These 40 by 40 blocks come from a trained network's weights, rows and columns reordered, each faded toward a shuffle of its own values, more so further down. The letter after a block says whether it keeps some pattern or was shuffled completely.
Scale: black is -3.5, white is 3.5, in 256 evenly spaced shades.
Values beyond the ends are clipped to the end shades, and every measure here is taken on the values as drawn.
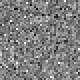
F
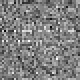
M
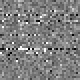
M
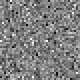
F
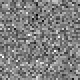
F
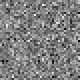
M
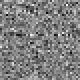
M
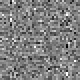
M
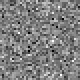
M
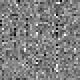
M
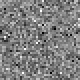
F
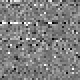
M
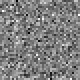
F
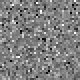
F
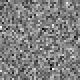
F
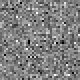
M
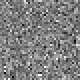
M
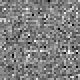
M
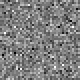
F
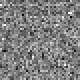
M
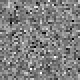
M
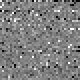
M
